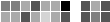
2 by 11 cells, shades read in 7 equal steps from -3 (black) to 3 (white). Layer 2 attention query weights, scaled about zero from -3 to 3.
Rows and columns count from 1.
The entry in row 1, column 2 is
0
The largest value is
3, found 2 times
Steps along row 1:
same up down up same down up down up down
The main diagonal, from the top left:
0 1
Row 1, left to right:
0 0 1 -1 1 1 -3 3 -1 1 -1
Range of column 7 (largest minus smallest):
2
